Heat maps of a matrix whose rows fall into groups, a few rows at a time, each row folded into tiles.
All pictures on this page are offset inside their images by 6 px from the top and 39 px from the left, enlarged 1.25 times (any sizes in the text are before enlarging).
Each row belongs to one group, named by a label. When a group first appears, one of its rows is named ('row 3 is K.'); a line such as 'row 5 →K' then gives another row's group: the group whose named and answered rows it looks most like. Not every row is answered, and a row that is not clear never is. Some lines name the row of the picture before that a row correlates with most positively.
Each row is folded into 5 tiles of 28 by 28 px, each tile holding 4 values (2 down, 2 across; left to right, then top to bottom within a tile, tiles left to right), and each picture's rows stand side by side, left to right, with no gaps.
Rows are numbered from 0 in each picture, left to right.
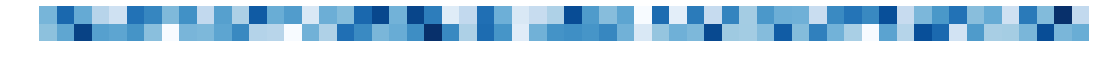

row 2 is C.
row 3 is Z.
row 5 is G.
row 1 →G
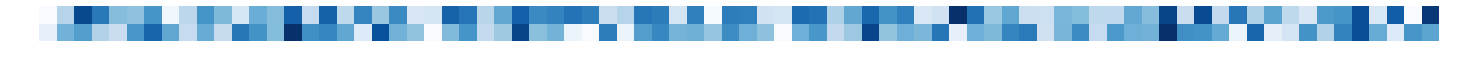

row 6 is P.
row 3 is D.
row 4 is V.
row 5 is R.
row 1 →P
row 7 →D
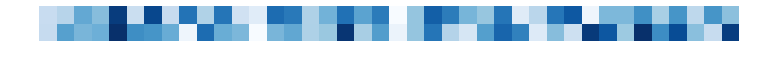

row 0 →P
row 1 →V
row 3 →P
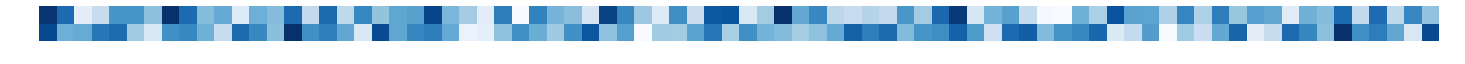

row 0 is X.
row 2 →G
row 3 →G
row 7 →P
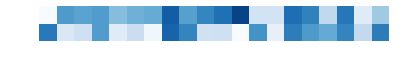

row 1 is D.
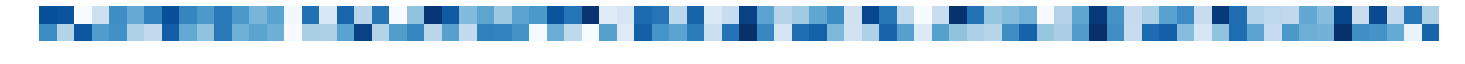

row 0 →X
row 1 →Z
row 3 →D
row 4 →X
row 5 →R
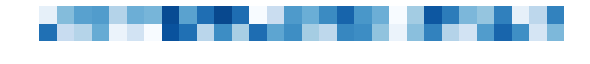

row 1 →X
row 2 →R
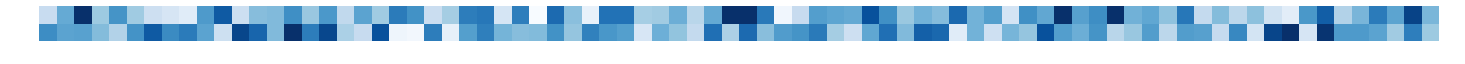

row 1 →P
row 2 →D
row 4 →X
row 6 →Z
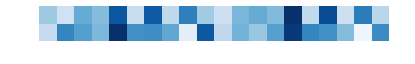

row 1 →P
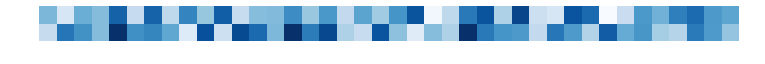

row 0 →P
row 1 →P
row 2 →D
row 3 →X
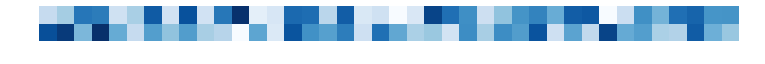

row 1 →D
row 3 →X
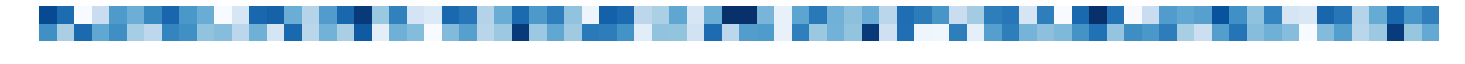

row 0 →X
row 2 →V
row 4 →V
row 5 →D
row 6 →X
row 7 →V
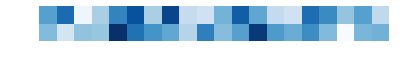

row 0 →D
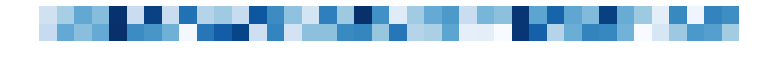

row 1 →G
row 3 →G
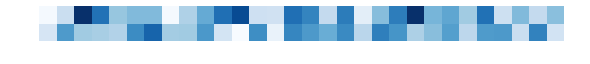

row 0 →R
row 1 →D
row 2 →Z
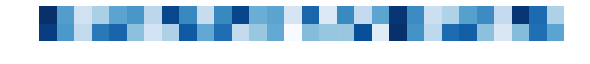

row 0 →X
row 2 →X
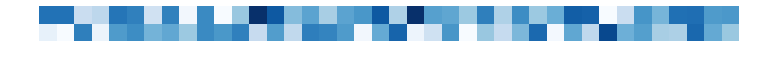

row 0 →D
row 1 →R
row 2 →Z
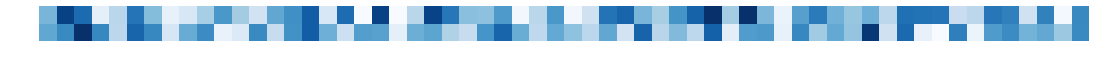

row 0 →C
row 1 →D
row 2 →R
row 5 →D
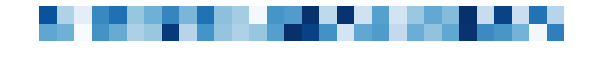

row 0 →V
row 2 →P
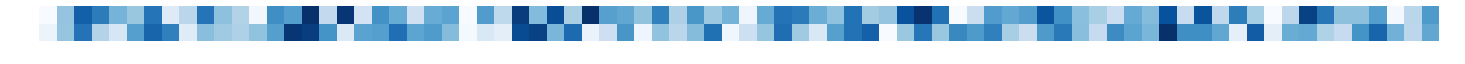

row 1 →D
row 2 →Z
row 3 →Z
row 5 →X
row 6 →P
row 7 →R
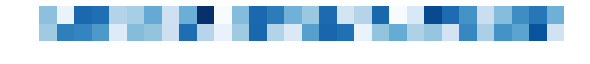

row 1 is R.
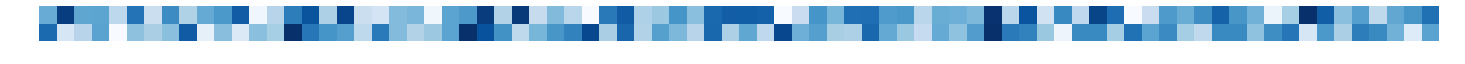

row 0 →Z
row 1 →D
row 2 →D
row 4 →X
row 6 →X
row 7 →R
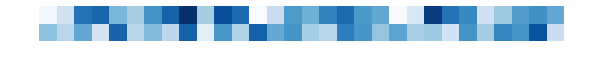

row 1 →X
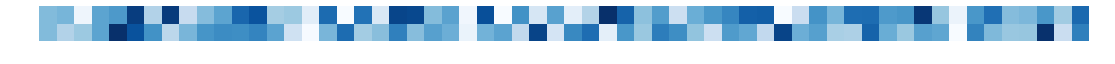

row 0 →D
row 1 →G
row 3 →R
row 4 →X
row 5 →V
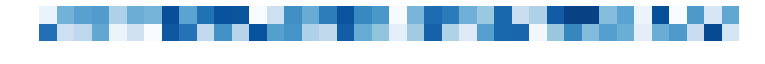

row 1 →X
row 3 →Z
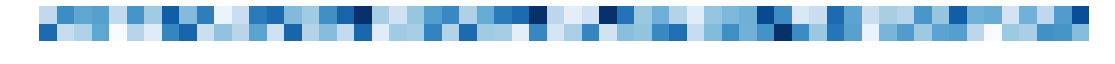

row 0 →Z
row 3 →R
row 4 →C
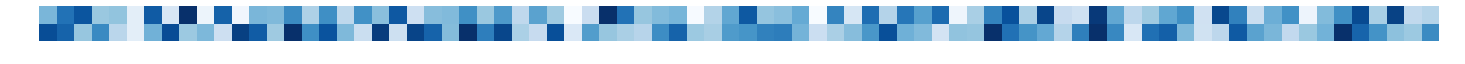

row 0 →G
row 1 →P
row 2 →P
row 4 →Z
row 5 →D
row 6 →X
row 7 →D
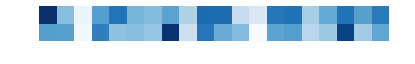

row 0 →V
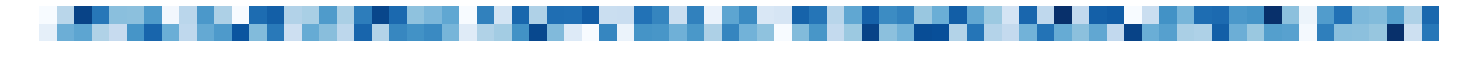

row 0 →R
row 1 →G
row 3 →D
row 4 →V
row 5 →G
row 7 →V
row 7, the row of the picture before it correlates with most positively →0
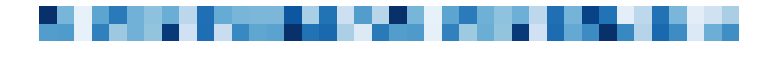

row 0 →V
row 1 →P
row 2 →V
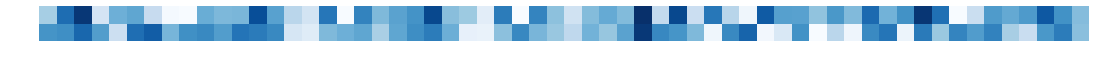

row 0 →C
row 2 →G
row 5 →X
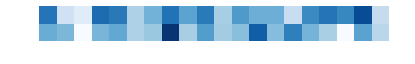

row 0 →V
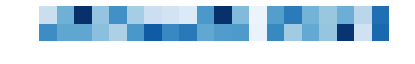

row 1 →V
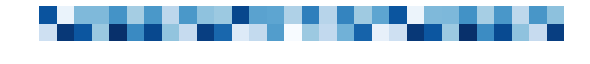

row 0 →P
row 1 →Z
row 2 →P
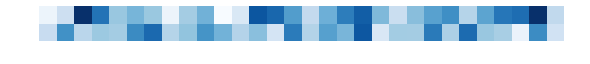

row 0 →R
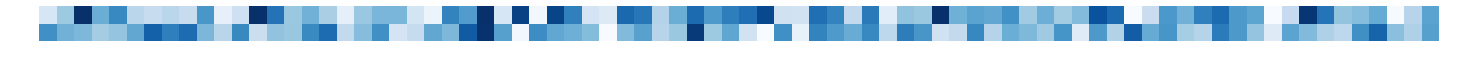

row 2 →D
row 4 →D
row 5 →Z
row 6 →X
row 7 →R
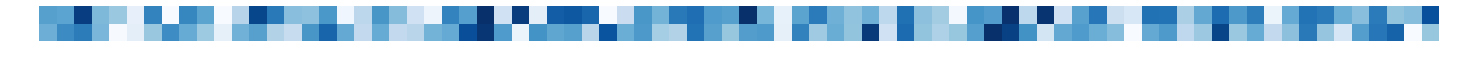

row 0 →G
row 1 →R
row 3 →X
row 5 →D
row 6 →V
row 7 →R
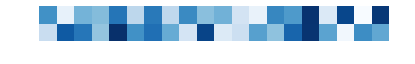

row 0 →P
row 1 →D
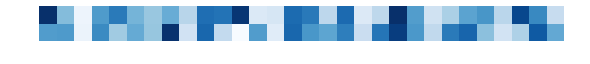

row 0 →V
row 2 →X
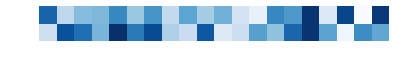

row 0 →P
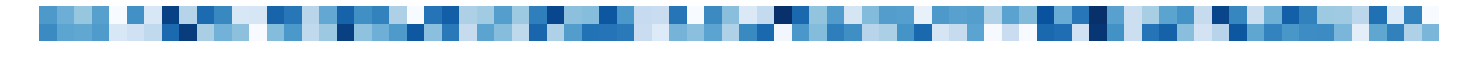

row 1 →V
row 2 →G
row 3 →G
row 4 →R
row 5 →Z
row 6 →X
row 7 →G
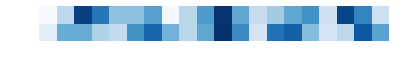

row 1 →X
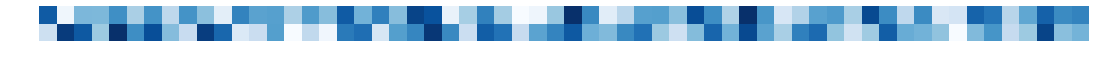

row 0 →P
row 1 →Z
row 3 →X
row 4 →X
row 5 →V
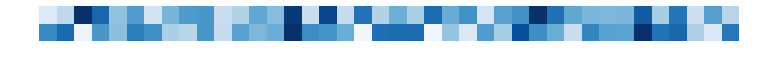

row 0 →R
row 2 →G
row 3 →P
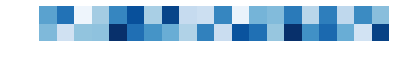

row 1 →P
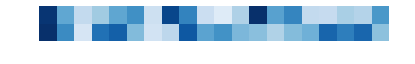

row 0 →X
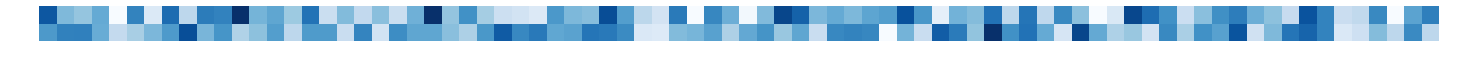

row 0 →Z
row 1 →Z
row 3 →G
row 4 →R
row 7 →G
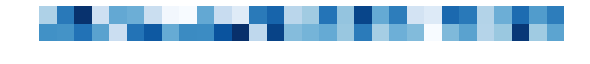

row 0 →C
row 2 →V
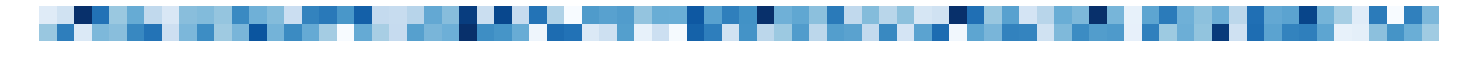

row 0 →R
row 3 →Z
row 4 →Z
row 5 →R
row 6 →V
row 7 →G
